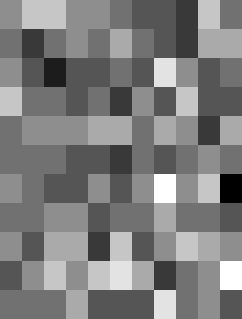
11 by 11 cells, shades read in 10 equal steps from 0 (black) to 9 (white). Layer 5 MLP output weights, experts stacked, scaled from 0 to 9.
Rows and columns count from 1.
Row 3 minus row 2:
1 1 -3 -2 -1 -2 -1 5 3 -3 -2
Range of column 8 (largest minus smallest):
7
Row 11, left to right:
4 4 4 6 3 3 3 8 4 5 3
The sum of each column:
50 45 50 49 45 49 44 56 49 53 47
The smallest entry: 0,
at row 7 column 11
